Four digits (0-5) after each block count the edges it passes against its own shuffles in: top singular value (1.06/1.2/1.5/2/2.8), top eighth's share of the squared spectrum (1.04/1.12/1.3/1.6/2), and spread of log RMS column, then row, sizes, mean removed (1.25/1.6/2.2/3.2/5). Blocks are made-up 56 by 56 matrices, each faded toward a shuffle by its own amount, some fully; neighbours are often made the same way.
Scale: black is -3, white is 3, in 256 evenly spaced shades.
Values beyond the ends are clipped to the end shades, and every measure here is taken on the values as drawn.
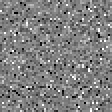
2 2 0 1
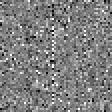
2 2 2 0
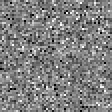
0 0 0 0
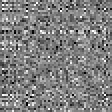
4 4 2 2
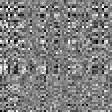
4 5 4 3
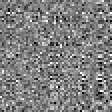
4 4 2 2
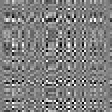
5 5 4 4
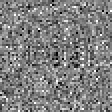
3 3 1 2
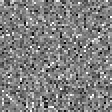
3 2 1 1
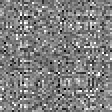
4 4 2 2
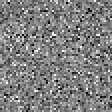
3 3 0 1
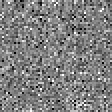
3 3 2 1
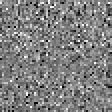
3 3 2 1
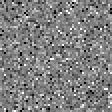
1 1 0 0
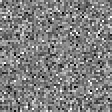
2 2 0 0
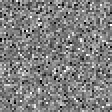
1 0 0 0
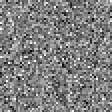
2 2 0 0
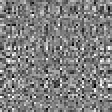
4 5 3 3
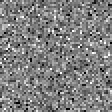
1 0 0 0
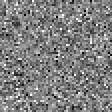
2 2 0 0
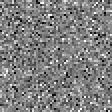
3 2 0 0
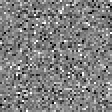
3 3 1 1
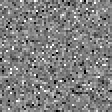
0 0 0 0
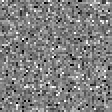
0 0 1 0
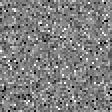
2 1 0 0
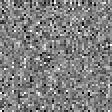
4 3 2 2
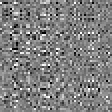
4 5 3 3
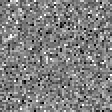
0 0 0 0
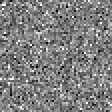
0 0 0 0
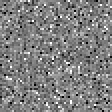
1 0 0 0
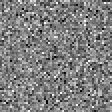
0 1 0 0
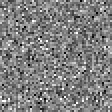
0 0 0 0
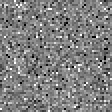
0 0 0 0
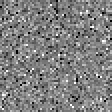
2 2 0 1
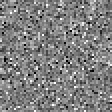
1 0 1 0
